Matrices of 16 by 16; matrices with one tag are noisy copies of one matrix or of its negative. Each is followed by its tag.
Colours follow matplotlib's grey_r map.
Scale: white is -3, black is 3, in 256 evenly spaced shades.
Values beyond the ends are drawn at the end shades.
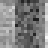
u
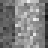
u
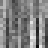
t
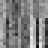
t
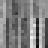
t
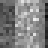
u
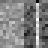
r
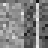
r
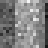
u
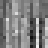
t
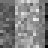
u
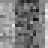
u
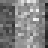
u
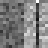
r
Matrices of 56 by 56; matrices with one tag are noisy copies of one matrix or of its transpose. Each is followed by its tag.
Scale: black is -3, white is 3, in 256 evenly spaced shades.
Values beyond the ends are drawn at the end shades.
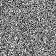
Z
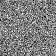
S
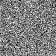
S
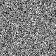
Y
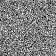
S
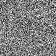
Z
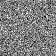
S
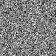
Y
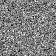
Y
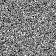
Y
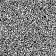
S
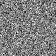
Y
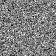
Y
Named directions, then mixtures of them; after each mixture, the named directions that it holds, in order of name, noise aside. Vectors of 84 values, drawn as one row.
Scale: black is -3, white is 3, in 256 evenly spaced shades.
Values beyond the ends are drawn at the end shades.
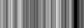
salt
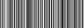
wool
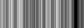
salt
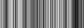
salt, wool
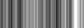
salt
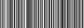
wool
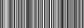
wool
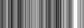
salt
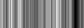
salt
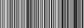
salt, wool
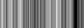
salt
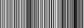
salt, wool
